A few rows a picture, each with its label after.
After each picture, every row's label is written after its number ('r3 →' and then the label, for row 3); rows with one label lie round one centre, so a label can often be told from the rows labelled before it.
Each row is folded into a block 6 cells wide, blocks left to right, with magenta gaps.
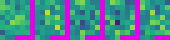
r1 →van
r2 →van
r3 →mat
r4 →mat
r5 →van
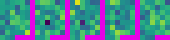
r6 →van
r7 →mat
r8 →mat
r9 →mat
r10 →van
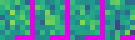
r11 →van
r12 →van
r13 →van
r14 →mat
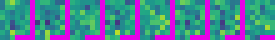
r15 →mat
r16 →mat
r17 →van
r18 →mat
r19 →van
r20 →mat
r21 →mat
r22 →van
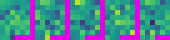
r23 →van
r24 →mat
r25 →mat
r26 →van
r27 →mat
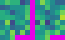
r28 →mat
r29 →mat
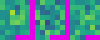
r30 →van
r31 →mat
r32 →van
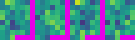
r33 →mat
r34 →van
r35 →mat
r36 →mat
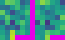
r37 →mat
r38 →mat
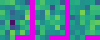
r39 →mat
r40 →van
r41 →van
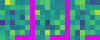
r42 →mat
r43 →mat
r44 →mat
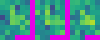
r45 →van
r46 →van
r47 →van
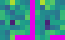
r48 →mat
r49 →mat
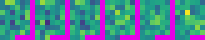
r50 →mat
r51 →mat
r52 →mat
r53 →van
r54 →van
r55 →van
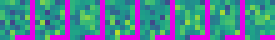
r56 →mat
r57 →mat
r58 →van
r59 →mat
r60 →mat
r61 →van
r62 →van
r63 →van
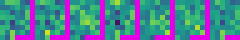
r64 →mat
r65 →mat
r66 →van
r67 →mat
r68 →van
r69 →van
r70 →mat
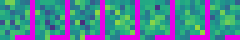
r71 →mat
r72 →mat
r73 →mat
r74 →van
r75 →van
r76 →van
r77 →van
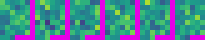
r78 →van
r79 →mat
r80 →mat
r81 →van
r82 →mat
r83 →van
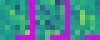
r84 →van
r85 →mat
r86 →van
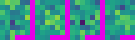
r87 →mat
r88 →van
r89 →mat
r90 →van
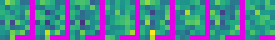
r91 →mat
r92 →mat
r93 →mat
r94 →van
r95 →mat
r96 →van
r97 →mat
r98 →van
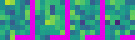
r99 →mat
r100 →van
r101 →mat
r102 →mat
